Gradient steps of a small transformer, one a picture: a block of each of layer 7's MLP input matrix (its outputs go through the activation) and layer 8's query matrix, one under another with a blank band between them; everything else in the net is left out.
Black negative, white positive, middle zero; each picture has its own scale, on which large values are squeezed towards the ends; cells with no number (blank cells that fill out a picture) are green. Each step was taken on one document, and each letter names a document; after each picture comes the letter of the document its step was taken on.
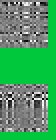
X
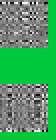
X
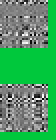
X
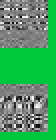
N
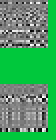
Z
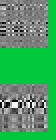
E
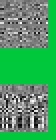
N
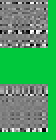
Z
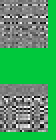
N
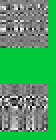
E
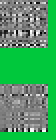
Z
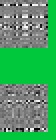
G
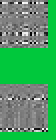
X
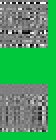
Z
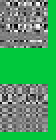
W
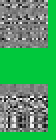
N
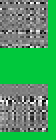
Z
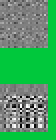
N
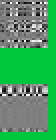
W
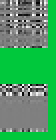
W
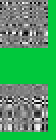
X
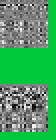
E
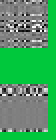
W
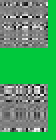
G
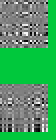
X
